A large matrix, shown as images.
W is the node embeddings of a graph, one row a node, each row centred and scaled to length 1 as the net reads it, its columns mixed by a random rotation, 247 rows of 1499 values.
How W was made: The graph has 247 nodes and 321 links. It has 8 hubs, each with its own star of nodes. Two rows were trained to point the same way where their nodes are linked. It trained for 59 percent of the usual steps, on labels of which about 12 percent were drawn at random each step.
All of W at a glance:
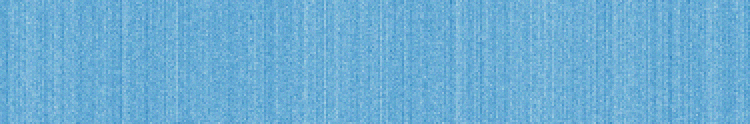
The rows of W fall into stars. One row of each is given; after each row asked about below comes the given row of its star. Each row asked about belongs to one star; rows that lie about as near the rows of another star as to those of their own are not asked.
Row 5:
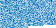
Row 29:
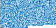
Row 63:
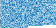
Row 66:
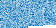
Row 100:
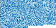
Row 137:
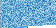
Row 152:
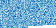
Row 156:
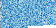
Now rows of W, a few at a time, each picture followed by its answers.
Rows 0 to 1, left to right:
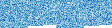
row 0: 63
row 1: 137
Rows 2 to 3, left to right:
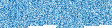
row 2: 5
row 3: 5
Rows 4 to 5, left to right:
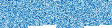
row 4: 5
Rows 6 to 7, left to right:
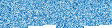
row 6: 66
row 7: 66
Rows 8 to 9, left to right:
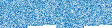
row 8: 29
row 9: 100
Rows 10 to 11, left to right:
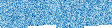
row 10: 63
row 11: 137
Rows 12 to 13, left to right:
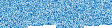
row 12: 100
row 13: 66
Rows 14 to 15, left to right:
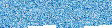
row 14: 66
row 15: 29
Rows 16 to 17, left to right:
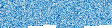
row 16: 156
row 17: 66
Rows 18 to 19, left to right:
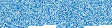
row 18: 100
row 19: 5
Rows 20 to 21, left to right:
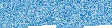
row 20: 137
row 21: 63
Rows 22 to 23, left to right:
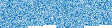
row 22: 156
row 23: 5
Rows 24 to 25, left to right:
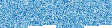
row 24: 156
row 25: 100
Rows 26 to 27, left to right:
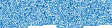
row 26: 29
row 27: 63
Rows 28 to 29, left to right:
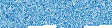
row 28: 63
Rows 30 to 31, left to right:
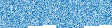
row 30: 63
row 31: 100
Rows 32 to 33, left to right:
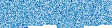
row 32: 29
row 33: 63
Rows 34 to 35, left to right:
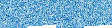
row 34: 63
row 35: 63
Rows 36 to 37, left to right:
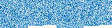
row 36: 100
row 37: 63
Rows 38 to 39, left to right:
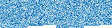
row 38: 63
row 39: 66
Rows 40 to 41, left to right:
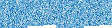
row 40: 29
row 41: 5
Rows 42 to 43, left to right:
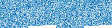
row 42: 137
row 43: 137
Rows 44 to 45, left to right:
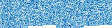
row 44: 137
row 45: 137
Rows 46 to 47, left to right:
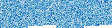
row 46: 156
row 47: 5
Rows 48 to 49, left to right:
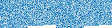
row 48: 152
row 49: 100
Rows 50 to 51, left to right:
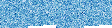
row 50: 5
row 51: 66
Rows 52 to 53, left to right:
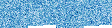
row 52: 137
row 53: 156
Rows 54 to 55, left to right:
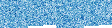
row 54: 5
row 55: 63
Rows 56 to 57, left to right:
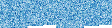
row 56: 63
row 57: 66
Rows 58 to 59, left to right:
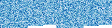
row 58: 156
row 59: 63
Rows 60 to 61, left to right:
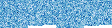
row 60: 29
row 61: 63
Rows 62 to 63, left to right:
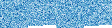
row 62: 100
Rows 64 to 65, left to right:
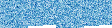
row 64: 63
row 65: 66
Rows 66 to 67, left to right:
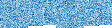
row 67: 156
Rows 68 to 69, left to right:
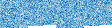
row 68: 152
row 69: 137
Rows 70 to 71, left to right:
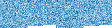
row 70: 152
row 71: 156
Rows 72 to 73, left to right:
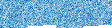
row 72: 152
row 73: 63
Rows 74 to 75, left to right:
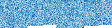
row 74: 63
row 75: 137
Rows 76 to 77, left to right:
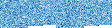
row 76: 156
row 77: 156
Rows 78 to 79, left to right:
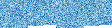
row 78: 137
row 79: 156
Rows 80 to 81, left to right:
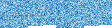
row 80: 66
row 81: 156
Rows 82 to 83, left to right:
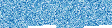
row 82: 63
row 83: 63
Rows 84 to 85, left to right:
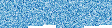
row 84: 66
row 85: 100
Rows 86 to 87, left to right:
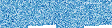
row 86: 29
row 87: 152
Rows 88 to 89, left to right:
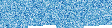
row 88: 66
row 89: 63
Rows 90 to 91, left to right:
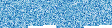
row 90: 29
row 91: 29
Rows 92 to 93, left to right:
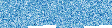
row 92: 137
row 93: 5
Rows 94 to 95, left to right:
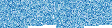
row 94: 100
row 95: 152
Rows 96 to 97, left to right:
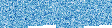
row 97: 156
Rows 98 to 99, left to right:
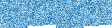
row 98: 137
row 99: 156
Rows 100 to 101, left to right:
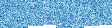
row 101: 137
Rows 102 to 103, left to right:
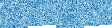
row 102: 137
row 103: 152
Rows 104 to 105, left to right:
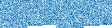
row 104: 152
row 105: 66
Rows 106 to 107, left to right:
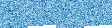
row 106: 5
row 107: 5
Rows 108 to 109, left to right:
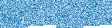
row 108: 156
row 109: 63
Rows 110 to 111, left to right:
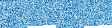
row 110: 152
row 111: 66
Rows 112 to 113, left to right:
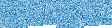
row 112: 5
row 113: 66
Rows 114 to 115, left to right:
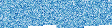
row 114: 29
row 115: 29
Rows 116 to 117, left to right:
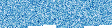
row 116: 63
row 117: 152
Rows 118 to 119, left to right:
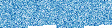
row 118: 152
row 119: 152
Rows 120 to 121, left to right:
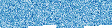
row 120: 63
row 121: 29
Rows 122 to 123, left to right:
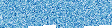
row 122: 5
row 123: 156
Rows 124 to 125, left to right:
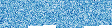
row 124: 29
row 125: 66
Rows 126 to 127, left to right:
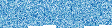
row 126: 29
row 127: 5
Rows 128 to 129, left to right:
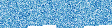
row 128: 29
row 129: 152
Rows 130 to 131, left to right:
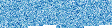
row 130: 5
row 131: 66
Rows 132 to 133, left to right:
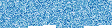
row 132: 66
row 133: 137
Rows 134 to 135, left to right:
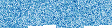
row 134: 137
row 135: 156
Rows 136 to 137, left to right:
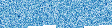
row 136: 5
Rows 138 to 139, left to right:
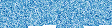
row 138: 29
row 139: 66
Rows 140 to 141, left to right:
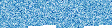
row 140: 66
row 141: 152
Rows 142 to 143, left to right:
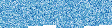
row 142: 66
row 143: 5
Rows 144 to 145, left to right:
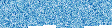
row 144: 29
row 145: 5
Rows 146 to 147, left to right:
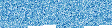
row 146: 63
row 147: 66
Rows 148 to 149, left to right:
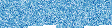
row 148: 156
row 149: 137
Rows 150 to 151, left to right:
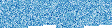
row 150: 5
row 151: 100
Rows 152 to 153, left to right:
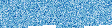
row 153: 100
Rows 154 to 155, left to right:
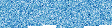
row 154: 100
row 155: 5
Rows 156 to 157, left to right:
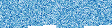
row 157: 29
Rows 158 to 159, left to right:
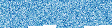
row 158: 5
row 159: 137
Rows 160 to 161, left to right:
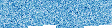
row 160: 66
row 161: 156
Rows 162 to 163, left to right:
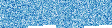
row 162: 63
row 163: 152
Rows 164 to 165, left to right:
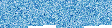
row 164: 66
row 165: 156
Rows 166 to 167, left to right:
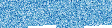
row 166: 137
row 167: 137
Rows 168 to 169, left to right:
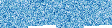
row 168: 137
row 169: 63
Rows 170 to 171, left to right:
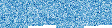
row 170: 66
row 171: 100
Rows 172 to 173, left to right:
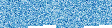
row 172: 5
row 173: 152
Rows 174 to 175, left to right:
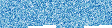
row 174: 5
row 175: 29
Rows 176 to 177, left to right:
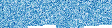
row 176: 156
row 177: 152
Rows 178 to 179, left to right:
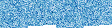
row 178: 63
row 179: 63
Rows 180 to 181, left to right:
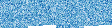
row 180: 63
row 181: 152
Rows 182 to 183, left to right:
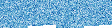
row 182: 29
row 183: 152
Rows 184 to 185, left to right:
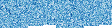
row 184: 5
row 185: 5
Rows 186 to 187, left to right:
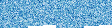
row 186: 66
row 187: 29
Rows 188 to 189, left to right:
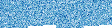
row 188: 29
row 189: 63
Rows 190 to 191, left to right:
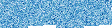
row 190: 29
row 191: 5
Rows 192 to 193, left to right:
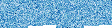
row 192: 66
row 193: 100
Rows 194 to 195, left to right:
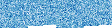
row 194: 137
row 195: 5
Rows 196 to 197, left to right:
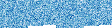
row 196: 29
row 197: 156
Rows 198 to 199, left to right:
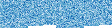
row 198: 5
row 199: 66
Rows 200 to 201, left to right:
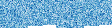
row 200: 152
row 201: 5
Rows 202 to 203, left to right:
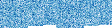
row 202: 152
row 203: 29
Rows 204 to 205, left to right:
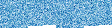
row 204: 152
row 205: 152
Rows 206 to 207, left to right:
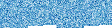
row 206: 29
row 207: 29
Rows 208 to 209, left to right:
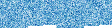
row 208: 152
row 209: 29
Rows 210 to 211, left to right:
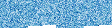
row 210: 100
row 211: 156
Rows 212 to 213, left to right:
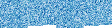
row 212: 156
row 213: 152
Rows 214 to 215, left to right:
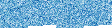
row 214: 66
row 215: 63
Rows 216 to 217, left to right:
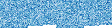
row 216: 29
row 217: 137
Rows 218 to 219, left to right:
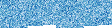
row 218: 63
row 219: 5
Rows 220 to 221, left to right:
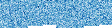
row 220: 5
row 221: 5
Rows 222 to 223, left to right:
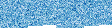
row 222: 63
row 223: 137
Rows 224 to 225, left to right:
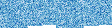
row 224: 152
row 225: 5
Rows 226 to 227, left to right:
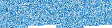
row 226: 152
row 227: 100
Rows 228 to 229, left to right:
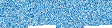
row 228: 100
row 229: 29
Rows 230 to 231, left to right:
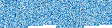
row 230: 5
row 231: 29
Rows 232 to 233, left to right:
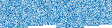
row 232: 5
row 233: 29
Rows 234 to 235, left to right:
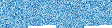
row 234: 66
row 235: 29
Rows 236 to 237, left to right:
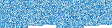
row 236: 29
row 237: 29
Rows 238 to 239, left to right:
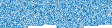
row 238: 100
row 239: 63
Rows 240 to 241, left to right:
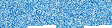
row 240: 156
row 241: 137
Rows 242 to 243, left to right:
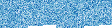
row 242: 152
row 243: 66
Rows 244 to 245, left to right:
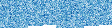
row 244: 5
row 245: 5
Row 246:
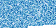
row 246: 29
